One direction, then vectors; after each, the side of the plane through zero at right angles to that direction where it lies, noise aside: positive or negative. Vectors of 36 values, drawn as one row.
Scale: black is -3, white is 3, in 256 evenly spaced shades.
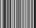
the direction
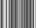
negative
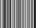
positive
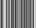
negative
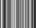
positive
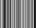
positive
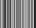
positive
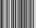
negative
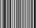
positive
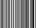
negative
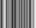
negative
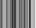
negative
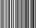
negative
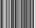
negative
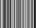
positive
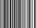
positive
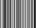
positive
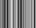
positive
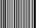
positive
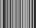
positive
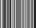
positive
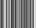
negative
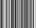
negative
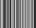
positive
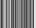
negative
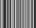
positive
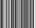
negative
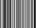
positive
